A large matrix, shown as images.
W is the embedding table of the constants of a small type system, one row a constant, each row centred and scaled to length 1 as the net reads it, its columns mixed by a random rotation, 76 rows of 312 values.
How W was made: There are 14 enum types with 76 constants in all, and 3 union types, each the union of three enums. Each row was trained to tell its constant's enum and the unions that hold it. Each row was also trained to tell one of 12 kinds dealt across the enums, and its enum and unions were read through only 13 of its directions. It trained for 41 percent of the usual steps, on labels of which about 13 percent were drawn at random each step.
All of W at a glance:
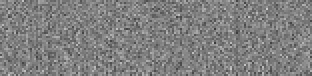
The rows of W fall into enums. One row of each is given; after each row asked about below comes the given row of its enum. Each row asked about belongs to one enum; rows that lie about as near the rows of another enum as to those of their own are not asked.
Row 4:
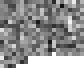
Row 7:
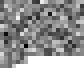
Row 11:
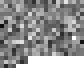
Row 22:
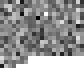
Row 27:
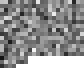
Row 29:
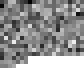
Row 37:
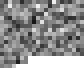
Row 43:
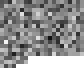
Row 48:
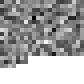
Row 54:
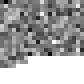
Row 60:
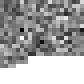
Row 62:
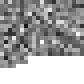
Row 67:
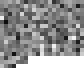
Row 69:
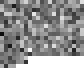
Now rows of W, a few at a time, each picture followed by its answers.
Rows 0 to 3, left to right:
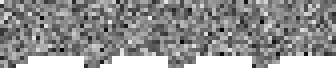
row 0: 62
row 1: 60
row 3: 27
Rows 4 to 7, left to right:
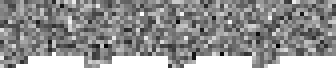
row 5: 43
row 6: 27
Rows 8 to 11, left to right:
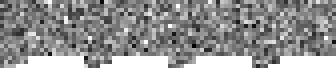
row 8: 29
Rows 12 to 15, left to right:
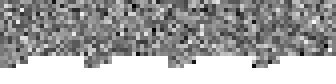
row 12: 4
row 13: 22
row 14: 69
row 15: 60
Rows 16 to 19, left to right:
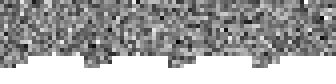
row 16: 29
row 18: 43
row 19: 37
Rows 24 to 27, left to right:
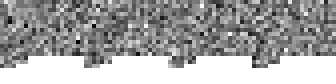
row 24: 27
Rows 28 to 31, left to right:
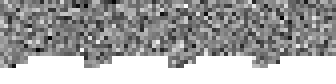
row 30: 7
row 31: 4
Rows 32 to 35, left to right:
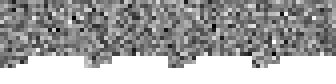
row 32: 4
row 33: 7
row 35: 69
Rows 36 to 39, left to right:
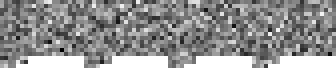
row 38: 69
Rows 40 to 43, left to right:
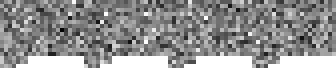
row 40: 48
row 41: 43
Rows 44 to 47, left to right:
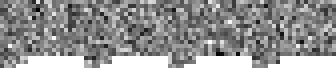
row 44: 27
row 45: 62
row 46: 48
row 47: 62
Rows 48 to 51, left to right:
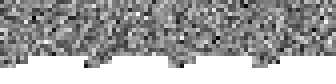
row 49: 60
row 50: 67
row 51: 60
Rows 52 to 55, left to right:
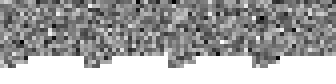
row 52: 67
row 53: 43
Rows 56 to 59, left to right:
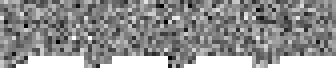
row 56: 67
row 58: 62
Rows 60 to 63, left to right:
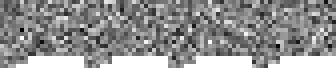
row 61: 69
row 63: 43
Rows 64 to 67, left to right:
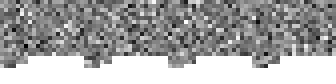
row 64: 7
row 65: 62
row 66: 69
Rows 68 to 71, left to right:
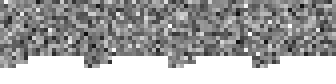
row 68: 67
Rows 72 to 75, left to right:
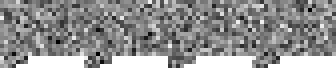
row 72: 67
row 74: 7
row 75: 4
